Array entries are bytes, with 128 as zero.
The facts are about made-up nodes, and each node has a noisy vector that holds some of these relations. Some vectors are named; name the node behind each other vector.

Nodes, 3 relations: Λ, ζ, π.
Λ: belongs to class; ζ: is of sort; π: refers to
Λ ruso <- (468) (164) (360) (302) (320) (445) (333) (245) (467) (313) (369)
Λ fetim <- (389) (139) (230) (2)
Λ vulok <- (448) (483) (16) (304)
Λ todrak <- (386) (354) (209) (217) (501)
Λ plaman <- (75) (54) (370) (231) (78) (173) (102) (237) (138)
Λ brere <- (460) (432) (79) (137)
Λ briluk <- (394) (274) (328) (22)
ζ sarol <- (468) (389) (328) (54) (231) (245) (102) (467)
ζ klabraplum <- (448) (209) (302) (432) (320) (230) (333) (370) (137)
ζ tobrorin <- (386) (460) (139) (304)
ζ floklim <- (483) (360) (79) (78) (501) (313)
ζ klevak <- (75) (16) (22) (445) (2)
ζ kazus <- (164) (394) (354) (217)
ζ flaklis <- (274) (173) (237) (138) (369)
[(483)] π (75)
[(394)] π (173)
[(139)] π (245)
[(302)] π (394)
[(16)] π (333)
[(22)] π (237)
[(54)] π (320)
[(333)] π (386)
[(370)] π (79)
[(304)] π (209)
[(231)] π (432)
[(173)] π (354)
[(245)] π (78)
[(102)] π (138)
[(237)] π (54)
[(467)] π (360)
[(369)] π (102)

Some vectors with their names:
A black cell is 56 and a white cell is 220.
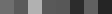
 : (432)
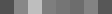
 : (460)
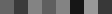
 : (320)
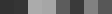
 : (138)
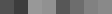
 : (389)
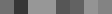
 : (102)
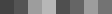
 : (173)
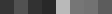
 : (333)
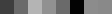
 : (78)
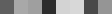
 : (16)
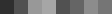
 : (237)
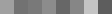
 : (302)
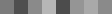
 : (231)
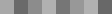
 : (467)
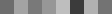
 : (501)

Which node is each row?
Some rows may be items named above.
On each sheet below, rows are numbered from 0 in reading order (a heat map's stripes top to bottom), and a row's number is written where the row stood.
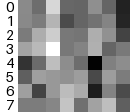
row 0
(328)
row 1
(448)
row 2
(304)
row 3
(22)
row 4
(78)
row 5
(313)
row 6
(354)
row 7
(369)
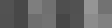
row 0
(230)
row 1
(230)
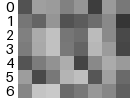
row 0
(313)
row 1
(137)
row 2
(304)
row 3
(304)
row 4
(139)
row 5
(217)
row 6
(483)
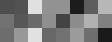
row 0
(75)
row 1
(370)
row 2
(274)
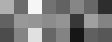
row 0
(394)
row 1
(313)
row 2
(79)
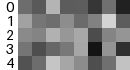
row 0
(432)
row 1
(302)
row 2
(445)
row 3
(209)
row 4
(2)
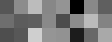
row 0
(360)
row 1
(370)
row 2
(75)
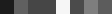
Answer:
(386)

